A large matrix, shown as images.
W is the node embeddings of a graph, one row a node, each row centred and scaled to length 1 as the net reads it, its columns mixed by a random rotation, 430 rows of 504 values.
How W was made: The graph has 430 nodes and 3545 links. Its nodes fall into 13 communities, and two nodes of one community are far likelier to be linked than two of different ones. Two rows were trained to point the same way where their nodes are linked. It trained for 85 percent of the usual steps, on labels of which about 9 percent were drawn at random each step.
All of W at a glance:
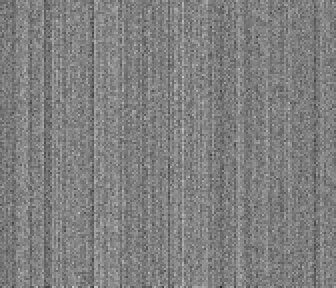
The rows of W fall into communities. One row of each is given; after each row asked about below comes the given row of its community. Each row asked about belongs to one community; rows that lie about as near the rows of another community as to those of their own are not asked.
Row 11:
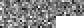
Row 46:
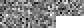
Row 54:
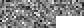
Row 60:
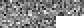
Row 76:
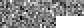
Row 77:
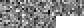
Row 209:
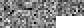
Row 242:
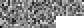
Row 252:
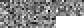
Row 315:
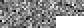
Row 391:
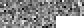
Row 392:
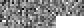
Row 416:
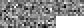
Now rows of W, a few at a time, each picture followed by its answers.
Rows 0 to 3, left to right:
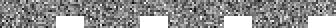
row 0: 392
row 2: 392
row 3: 392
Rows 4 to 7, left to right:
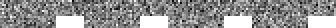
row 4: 11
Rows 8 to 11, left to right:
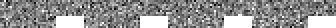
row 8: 11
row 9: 77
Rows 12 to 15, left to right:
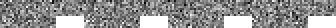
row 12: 76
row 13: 242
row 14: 77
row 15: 54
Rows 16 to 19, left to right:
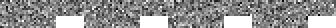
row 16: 315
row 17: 315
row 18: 77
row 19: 391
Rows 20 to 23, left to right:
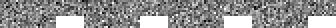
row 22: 392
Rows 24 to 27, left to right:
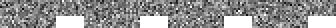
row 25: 391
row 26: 46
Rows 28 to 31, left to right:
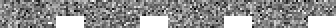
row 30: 416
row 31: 252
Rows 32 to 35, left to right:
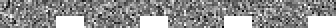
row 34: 77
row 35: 46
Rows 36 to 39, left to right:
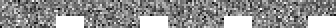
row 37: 416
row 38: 391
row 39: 252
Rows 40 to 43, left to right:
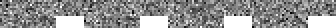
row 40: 76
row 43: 315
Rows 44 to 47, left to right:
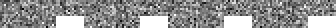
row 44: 392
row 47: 315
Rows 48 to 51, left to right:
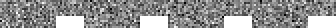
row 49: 77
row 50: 60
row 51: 54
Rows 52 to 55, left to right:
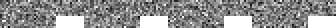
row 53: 391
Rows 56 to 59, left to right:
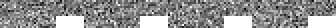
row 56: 209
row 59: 54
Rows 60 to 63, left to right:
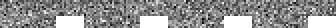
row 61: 392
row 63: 252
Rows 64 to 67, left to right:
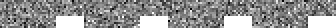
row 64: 11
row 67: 391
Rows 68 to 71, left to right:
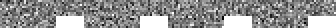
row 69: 242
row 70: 11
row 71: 391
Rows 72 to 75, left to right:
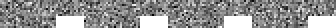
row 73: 77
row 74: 60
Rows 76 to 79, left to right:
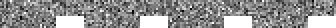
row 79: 60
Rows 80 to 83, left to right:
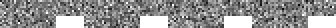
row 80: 252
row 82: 46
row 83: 46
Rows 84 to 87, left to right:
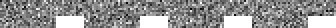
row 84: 76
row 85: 315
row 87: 77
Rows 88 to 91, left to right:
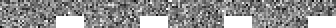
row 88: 315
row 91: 416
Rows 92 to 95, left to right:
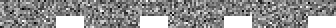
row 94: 77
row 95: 60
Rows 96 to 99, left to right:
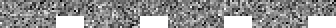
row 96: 209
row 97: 60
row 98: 46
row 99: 209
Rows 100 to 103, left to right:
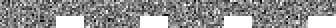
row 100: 54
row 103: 315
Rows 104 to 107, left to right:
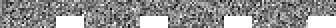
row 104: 242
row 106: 242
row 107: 315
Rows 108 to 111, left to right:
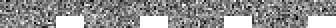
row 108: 60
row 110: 391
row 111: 54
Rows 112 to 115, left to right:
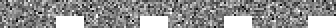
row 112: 76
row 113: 76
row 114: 416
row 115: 11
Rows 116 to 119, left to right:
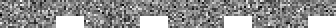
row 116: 209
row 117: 54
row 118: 54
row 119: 77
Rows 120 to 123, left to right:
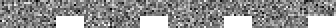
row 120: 315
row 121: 46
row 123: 76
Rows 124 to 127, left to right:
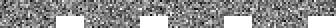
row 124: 242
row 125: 416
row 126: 416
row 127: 77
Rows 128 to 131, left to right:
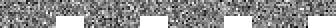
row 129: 11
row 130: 392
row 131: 77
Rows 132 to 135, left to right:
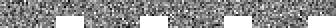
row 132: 391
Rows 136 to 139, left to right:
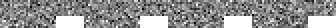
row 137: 315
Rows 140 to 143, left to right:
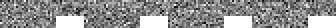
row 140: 46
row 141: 315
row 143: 209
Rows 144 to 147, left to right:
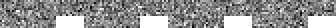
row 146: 77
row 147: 416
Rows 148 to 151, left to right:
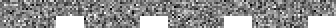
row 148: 315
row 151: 391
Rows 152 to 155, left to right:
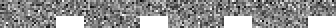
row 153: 76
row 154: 391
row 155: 391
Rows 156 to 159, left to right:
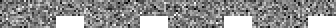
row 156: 46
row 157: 252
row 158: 416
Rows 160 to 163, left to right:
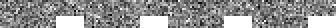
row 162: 416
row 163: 391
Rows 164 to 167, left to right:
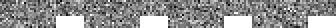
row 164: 242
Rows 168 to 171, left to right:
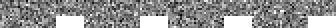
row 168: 242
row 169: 46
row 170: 391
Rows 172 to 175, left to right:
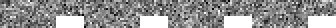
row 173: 392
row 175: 242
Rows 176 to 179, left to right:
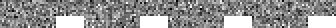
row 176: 77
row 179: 242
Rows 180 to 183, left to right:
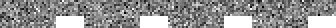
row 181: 209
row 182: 77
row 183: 416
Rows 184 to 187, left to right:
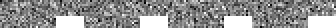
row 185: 76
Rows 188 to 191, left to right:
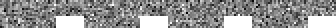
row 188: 416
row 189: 76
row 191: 392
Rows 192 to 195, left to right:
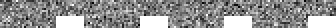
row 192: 242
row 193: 391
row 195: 252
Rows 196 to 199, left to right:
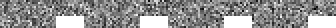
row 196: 242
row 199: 242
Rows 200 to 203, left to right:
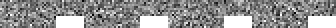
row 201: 252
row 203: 242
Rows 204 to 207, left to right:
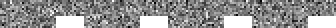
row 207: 54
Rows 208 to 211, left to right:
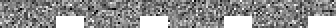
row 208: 242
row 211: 416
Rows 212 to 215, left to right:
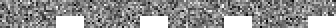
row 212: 315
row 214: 242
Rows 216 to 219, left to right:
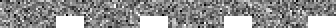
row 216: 252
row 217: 76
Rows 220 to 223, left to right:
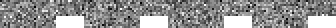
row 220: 11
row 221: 416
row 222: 392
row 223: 209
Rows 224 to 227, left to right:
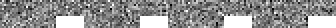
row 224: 60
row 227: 242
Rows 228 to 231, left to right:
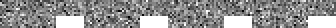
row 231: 11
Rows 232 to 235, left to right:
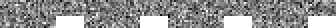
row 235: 242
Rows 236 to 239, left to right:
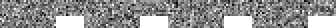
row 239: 416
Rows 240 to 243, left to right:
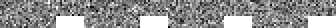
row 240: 46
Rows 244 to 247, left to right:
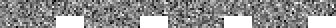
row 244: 76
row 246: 391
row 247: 76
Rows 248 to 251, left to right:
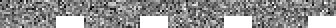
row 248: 391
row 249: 77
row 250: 242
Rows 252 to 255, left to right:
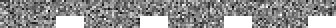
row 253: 242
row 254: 391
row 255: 242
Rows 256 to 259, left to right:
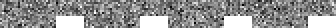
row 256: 416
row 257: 60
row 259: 391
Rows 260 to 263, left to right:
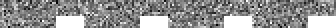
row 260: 416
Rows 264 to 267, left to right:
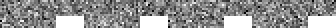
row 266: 315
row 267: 60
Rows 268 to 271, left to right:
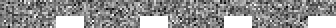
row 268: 315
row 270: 242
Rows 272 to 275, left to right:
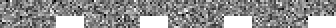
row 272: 76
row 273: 54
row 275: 315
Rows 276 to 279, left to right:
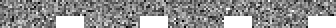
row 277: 416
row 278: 392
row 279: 252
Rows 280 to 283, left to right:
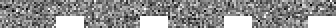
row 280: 252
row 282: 242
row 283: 392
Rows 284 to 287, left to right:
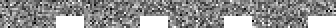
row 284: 76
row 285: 392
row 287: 77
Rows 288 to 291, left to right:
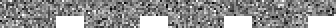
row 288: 77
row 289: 209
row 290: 391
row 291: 76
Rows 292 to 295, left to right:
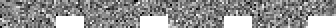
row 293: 77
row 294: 209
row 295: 315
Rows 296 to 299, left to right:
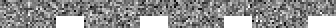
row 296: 242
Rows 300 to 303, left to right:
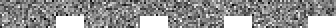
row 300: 60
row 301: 77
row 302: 76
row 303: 60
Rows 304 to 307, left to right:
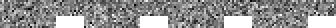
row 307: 11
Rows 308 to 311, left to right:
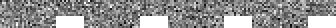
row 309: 60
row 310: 76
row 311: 54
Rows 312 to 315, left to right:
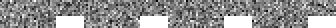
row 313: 315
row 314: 242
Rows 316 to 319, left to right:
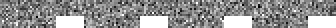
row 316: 54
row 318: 315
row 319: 11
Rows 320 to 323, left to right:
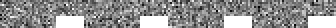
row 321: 11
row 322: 391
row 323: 46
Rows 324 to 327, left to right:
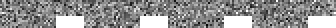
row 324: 76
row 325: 242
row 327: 391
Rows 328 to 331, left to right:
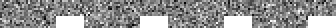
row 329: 416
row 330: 60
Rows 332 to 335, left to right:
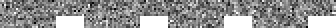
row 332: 77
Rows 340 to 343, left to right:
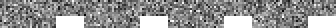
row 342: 392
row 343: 416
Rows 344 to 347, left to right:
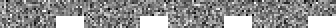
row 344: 11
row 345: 77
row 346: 77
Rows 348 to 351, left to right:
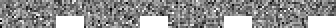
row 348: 46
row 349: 392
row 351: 252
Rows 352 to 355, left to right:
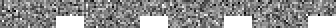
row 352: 315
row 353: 416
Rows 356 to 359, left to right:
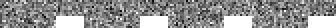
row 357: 392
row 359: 11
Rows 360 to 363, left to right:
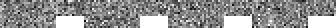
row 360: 11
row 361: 315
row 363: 77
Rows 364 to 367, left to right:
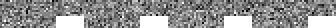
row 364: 60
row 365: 11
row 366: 209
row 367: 46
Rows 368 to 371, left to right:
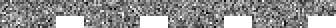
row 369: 54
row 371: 76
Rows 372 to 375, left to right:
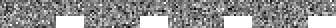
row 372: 416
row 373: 416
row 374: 416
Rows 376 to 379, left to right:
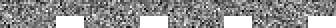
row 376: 391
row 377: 392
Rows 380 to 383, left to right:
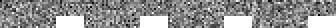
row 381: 54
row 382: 315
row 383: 11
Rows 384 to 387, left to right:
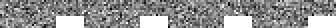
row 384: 252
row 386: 392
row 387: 54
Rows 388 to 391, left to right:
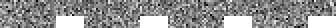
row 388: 252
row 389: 315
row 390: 315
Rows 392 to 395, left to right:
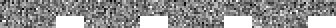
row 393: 60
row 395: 209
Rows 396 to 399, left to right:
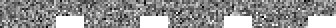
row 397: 46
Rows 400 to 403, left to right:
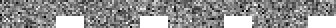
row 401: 392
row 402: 77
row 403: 11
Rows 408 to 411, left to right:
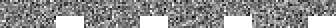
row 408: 315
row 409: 60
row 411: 77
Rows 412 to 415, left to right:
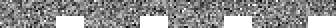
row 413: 416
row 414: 209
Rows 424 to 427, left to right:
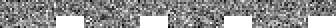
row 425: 76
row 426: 416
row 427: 209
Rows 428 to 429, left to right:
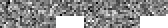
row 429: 60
